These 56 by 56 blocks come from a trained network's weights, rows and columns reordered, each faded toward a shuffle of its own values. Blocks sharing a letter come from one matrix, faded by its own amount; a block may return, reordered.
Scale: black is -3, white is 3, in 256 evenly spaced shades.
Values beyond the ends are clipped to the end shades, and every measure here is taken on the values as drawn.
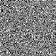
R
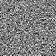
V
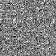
R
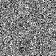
V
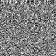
V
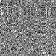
V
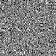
R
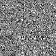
R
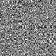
V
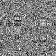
V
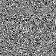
R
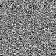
V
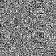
V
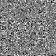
R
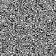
V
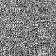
V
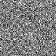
V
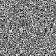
V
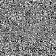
R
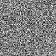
V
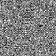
V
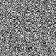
V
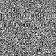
V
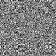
V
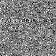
R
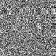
V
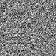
V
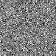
R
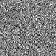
V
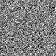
V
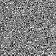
R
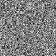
V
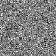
V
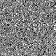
R
